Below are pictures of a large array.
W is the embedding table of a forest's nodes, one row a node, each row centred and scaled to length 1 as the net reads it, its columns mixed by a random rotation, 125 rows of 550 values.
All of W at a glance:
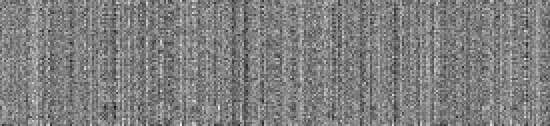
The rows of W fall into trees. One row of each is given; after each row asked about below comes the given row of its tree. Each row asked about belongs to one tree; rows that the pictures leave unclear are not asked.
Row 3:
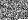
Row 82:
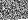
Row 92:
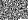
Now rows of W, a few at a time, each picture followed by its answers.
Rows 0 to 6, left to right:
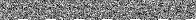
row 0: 3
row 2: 3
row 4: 3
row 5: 92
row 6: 82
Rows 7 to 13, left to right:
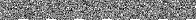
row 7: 3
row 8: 92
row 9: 92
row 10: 92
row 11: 3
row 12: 3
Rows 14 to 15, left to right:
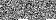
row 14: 92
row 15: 92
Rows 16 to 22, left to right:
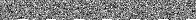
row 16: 82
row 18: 3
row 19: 92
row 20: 3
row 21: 3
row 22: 92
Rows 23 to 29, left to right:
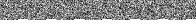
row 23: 3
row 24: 3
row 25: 3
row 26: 92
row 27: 3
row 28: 82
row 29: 3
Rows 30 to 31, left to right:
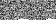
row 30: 92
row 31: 92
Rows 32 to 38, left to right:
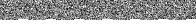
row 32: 92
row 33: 82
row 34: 3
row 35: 92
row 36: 92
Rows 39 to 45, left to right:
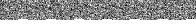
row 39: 92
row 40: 3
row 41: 92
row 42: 3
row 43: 3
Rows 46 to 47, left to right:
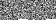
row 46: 92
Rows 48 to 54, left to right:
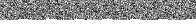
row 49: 92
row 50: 92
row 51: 82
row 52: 92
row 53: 3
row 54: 3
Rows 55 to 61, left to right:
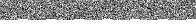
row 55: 3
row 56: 3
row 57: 3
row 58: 92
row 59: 92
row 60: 3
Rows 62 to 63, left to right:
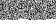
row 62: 92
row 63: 82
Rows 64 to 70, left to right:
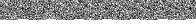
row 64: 3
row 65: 92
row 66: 3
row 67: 3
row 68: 3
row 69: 3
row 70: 3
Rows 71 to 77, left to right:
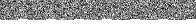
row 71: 92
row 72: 92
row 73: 3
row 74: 92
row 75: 3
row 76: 3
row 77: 3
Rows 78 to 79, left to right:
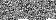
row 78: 92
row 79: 92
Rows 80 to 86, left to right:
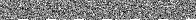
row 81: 92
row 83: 3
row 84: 82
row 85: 3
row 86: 92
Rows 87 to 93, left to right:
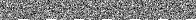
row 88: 92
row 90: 3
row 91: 3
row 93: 82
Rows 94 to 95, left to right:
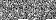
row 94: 3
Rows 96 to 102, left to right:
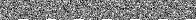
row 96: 3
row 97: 92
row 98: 82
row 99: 3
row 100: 3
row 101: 3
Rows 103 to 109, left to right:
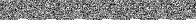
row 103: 92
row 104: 3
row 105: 92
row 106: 92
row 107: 92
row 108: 92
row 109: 92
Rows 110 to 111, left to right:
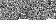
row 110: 3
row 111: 92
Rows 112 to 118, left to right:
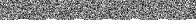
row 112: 3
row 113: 92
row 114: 92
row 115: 3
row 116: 92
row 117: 92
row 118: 3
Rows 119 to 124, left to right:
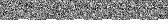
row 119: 92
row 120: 3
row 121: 82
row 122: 3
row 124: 3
